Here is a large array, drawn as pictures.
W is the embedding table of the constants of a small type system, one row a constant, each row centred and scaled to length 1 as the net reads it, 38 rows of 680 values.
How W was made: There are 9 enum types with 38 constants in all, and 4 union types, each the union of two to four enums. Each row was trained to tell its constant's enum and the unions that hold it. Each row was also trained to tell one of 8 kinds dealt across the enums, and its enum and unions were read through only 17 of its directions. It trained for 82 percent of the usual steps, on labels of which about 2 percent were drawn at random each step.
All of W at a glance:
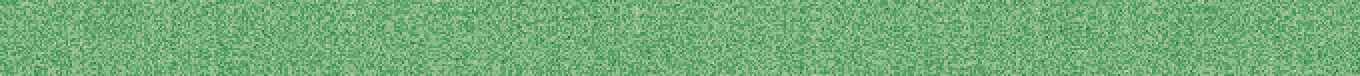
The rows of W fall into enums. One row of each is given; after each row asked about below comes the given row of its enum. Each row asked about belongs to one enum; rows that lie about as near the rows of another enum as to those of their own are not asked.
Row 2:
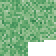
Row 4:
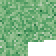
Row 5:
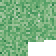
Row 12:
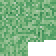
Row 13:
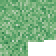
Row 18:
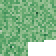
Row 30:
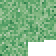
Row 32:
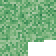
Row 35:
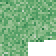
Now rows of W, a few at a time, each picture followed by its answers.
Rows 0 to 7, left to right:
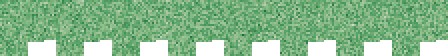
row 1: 35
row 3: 12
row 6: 5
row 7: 18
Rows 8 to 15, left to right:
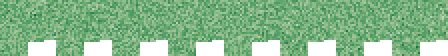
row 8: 32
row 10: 30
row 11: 5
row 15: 13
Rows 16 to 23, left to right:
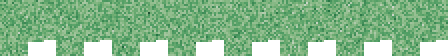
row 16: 32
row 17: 30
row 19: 12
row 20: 12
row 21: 4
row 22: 35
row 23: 2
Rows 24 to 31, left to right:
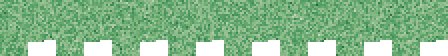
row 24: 18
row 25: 30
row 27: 30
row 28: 12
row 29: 5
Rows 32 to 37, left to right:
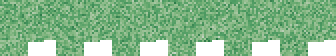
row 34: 18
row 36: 35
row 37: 18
